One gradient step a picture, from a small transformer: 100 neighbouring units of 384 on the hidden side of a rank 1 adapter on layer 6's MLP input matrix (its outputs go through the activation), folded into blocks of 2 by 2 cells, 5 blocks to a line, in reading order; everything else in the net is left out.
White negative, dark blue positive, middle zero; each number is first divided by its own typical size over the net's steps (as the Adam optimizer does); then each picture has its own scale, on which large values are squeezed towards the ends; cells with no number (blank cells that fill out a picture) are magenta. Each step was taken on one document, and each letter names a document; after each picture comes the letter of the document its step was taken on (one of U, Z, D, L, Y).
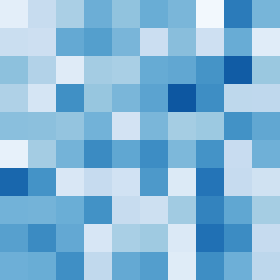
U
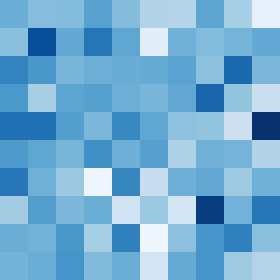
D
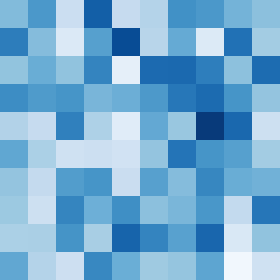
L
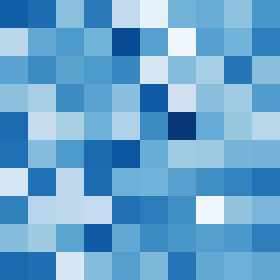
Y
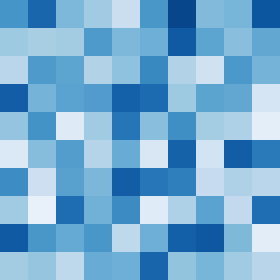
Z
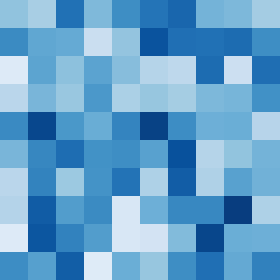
Z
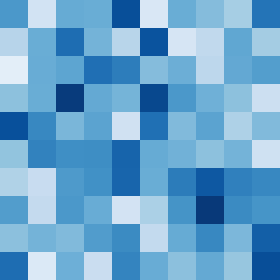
Y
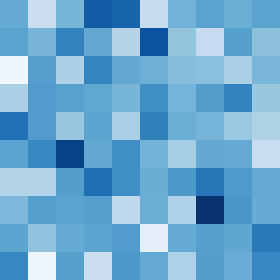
Y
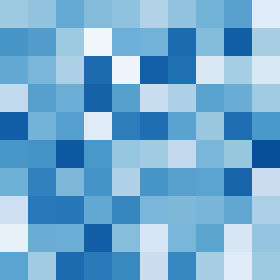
L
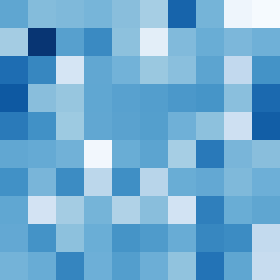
D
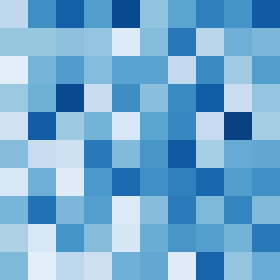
U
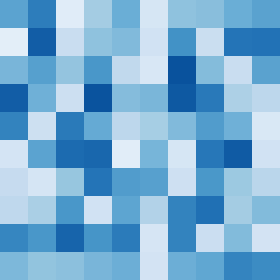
Z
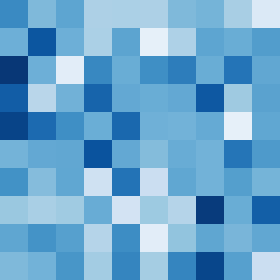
D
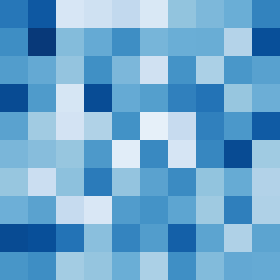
Z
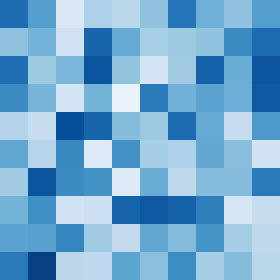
L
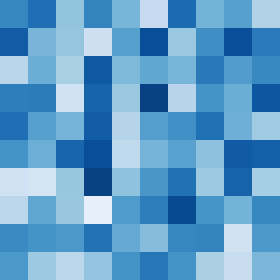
L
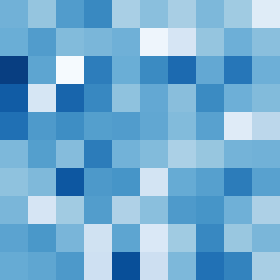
D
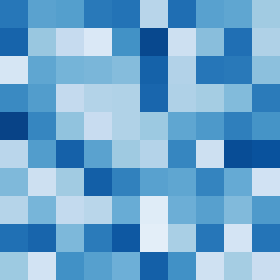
L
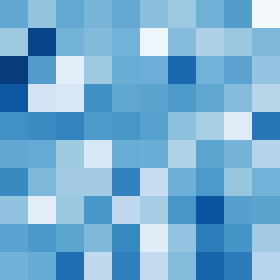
D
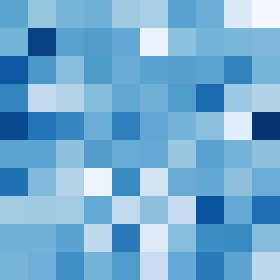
D
